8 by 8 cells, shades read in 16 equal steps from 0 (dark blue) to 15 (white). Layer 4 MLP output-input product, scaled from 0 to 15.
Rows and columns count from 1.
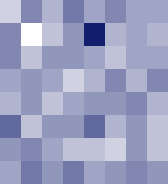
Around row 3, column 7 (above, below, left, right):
9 10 11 9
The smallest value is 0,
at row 2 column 5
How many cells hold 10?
8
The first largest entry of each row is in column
1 2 2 4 3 2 6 1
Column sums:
67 73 74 68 61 73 67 75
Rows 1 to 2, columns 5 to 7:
9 7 9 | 0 10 9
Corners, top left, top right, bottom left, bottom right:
12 9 9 8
